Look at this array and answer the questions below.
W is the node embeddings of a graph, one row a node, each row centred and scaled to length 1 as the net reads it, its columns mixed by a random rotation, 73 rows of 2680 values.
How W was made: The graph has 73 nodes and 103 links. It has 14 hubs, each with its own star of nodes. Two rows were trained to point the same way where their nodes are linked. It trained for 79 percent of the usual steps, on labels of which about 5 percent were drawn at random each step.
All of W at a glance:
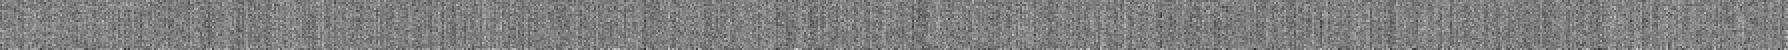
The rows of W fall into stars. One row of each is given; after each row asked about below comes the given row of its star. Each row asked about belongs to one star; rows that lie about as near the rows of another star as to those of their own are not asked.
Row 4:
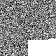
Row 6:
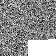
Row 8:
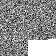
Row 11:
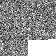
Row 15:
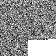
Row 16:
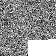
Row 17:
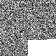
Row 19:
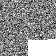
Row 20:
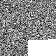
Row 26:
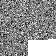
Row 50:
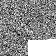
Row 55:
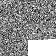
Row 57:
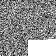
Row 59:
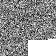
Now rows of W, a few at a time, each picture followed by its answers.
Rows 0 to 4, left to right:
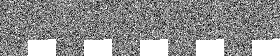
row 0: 17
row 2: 11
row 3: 20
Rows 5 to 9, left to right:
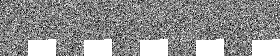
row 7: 8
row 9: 57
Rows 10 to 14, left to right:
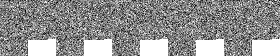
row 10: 59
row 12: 55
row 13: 17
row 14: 11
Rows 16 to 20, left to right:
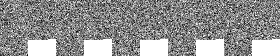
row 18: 4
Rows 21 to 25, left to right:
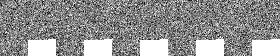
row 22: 19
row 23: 16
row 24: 55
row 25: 6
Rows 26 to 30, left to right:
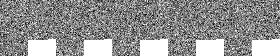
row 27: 4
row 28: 59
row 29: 4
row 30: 15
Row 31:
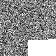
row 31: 20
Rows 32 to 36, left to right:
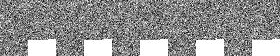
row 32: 20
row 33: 6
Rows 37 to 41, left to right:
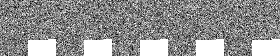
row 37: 15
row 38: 17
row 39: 11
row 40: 57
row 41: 15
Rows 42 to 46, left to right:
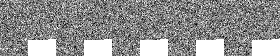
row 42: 16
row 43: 16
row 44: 11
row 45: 11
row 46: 20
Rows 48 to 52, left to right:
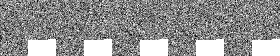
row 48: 17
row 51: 50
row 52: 8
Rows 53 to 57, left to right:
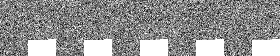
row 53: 15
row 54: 16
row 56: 6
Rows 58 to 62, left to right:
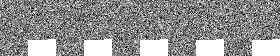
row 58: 19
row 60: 16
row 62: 8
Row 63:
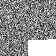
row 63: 57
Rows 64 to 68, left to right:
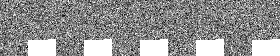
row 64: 19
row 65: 8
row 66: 4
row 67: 17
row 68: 57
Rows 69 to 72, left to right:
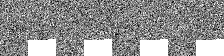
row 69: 8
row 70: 4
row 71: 26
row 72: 6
